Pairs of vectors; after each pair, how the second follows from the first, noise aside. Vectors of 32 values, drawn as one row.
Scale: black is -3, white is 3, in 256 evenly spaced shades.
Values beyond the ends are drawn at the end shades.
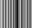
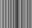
shrunk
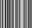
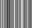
partly zeroed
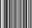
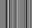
partly zeroed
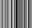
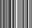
negated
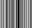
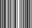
negated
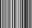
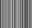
shrunk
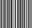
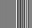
partly zeroed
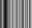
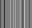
partly zeroed
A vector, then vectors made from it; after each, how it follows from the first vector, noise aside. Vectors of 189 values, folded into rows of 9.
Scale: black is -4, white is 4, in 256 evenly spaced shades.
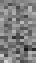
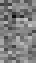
wrapped around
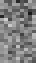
wrapped around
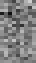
reversed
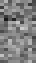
wrapped around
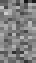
wrapped around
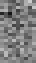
reversed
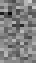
reversed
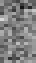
wrapped around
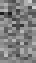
reversed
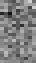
reversed
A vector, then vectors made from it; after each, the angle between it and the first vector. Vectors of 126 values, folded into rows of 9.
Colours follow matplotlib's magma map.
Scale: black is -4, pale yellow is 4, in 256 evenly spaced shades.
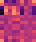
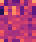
nearly parallel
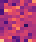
partly aligned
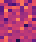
partly aligned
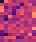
partly opposed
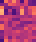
nearly opposite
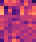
nearly opposite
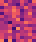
partly aligned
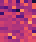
orthogonal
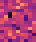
orthogonal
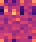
nearly parallel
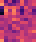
nearly parallel
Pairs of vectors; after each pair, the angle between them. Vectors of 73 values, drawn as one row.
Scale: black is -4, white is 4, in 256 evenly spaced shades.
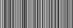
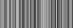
partly aligned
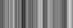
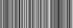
orthogonal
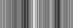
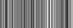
orthogonal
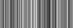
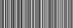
partly aligned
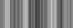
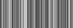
partly aligned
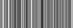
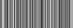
partly aligned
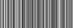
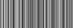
nearly parallel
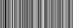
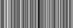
orthogonal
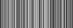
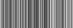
nearly opposite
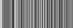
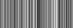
orthogonal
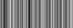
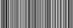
partly aligned
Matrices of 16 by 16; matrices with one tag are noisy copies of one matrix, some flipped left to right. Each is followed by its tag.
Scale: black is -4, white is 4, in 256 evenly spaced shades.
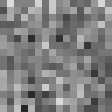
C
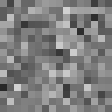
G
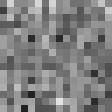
C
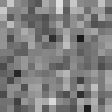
C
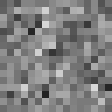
G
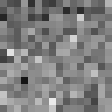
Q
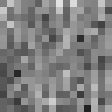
C
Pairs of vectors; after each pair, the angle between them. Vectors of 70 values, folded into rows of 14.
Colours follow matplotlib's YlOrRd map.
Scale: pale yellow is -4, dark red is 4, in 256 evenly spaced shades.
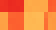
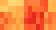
nearly opposite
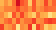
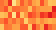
partly opposed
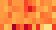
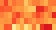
nearly opposite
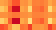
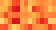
nearly parallel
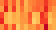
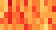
partly opposed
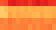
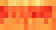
nearly opposite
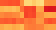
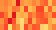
orthogonal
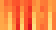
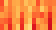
nearly opposite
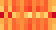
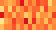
partly aligned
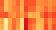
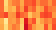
nearly parallel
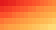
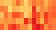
partly opposed
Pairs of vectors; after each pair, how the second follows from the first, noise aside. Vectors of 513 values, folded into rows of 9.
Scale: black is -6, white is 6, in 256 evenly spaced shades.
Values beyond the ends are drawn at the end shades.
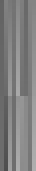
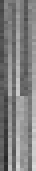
scaled up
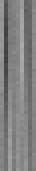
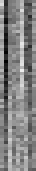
scaled up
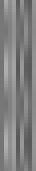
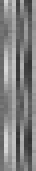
scaled up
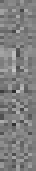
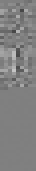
partly zeroed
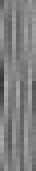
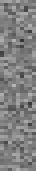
shuffled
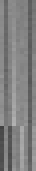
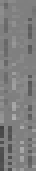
partly zeroed
